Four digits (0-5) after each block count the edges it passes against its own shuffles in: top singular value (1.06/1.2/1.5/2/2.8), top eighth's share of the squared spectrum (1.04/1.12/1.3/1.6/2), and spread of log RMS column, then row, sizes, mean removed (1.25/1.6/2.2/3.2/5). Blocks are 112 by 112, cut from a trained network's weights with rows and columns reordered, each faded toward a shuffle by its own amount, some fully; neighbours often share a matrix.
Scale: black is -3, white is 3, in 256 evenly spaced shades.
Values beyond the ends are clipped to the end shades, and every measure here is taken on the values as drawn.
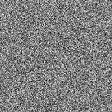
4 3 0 0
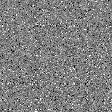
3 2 1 1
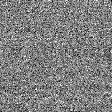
3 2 0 0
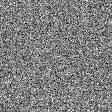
1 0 0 0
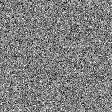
1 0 0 0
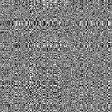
5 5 4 3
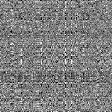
4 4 3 2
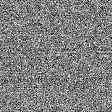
2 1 0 0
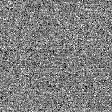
2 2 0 0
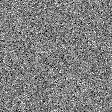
0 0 0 0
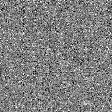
3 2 0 1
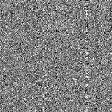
4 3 2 1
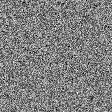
1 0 0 0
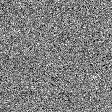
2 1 0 0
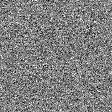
1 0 0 0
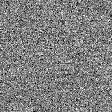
3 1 0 0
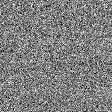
3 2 0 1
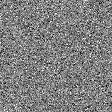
2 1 0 0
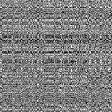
5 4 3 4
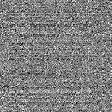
4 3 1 2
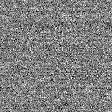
3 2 1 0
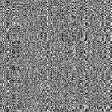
5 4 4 3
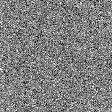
3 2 1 0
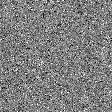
0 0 0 0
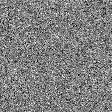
2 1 0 0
